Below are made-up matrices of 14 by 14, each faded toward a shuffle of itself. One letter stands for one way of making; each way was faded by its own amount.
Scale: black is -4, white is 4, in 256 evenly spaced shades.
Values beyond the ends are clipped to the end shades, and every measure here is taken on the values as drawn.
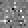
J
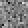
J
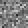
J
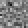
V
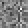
V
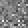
J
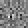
V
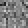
V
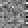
V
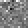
J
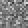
J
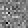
V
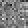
V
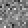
J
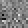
V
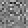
V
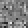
V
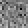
V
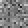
J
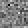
J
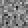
J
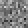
V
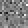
J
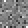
J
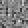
J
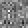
V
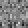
V
